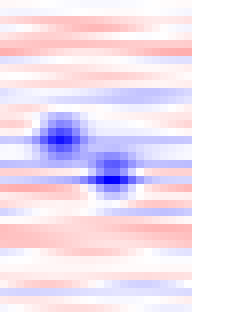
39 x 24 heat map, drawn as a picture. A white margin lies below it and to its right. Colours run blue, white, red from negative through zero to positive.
No overall slope runs across the table. The values are skewed, with a long tail toward low values. Two dips sink into the field. On average the colour sits 50% of the way up the scale.
